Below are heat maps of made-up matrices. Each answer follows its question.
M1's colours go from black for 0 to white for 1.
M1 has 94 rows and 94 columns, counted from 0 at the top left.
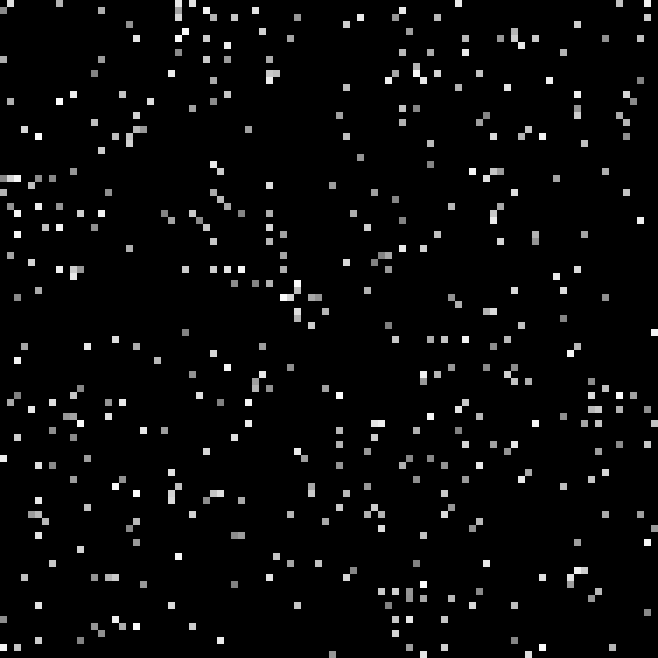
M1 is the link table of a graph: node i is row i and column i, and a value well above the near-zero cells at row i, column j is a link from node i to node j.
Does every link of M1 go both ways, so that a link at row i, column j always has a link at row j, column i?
yes
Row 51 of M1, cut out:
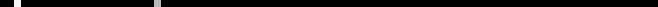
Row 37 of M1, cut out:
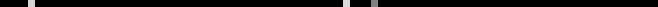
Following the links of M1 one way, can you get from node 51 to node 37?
yes
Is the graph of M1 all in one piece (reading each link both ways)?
yes
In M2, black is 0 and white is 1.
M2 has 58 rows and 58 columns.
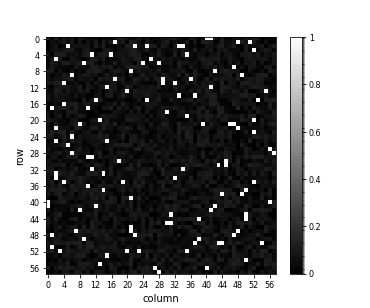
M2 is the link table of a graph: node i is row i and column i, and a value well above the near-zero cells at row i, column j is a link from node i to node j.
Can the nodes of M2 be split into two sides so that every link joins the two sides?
no
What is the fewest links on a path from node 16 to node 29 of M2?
3
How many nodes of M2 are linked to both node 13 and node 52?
1
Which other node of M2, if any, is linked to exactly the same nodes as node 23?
node 3
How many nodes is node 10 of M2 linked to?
3
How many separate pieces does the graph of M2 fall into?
1
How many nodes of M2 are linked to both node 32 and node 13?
0
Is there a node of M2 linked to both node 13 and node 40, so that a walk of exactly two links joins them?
no
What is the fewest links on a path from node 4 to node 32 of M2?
2
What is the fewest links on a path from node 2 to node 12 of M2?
3
